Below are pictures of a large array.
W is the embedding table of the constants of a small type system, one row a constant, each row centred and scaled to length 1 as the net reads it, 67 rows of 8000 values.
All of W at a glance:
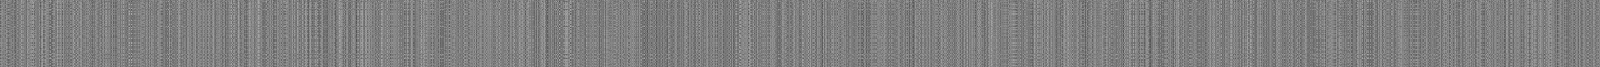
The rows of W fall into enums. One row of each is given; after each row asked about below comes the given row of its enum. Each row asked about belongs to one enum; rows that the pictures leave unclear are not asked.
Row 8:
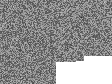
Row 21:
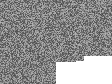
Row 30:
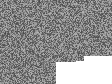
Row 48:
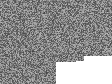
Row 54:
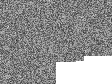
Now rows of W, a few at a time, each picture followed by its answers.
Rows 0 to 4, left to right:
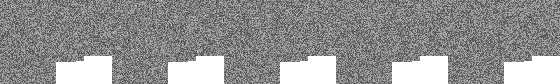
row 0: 30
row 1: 54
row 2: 48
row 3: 21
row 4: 8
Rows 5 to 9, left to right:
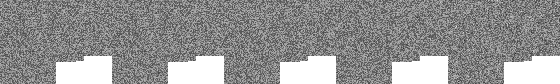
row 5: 48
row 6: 48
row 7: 21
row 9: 54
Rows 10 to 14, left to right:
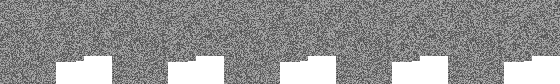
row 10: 21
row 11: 8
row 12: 21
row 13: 8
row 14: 8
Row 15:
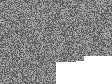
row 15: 21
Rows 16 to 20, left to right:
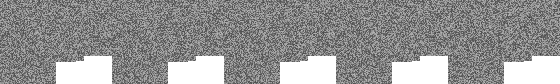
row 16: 30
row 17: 21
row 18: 21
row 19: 30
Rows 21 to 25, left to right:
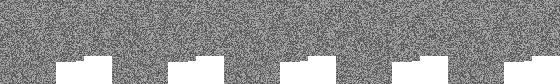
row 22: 48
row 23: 21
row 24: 8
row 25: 21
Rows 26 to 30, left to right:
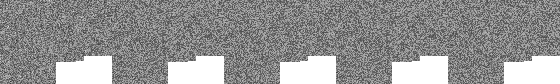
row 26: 54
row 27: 8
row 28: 21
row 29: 8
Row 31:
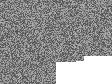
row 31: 21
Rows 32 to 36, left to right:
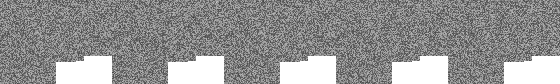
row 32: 30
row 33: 8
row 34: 30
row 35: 21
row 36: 48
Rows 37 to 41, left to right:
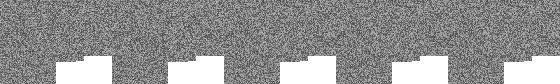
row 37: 48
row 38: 8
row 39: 30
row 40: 30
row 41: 30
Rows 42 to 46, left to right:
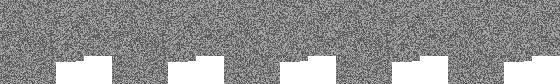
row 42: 8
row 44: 30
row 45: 8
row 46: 30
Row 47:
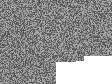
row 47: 30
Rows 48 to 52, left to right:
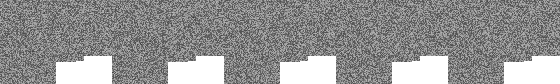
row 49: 8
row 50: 21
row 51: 30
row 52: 30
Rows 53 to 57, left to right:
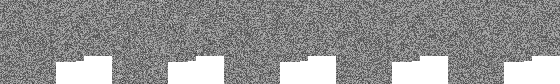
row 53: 8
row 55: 48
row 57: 30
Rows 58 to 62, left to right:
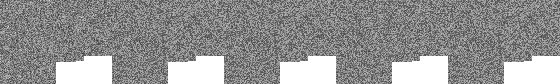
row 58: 54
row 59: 8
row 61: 48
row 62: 8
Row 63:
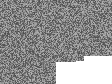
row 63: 30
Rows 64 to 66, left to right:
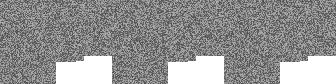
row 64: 21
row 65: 8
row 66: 30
